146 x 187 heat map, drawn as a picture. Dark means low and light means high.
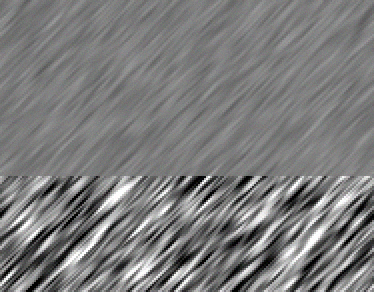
Seam: horizontal, 60% of the way down, the top part calmer. Mirror symmetry: none. Slope: none. Grain: diagonal, up to the right. Histogram: heavy tails on both sides.
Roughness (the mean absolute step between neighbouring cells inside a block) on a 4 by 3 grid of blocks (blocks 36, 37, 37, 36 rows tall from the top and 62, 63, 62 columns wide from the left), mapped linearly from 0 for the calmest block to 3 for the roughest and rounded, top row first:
0 0 0 | 0 0 0 | 2 2 2 | 3 3 3
